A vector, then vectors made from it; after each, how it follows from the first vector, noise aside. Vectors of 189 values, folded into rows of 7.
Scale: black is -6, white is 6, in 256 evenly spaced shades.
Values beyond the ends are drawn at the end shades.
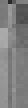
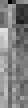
scaled up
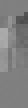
partly zeroed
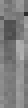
wrapped around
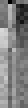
scaled up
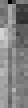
scaled up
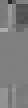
partly zeroed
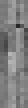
wrapped around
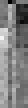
scaled up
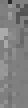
partly zeroed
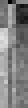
scaled up
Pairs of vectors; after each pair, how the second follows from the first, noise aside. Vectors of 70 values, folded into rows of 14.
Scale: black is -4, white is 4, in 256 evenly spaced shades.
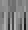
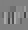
partly zeroed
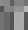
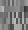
sign-scrambled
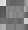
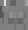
partly zeroed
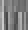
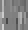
partly zeroed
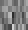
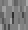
partly zeroed
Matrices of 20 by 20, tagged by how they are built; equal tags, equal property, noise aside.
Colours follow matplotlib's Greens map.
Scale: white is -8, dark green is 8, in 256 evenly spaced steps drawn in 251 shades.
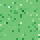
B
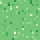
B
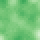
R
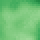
R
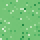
B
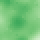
R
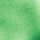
R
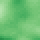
R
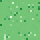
B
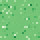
B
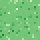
B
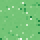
B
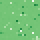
B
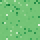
B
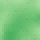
R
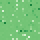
B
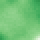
R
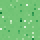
B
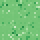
B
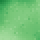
R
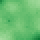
R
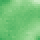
R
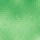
R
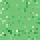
B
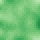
R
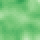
R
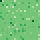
B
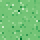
B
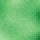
R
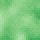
R
